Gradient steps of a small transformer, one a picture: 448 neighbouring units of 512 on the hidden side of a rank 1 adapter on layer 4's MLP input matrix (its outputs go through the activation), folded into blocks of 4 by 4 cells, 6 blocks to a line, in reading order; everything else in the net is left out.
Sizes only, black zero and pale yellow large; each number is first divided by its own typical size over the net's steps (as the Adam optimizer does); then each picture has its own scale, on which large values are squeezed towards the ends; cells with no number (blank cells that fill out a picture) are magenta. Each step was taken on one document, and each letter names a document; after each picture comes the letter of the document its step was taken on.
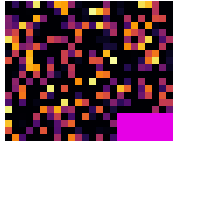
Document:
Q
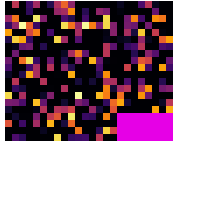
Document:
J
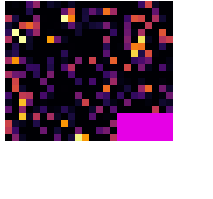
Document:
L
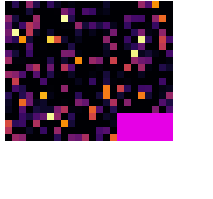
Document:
L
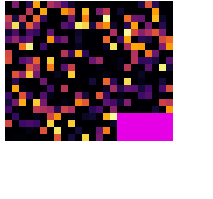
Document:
J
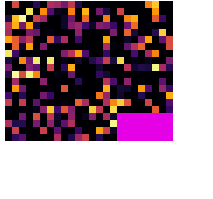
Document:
J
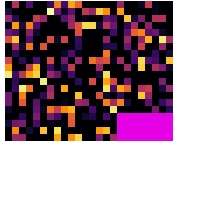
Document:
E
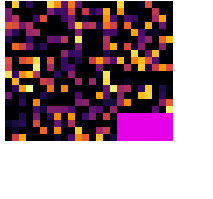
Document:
E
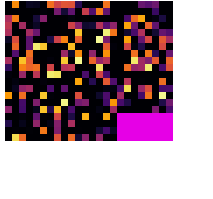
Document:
Q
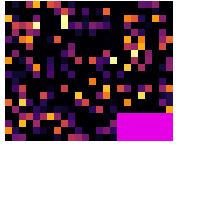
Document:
L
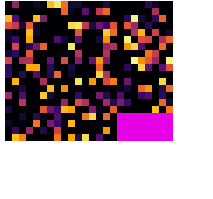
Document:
Q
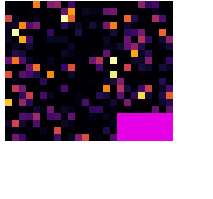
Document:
L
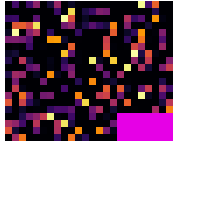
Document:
L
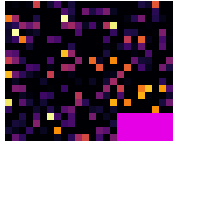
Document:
L
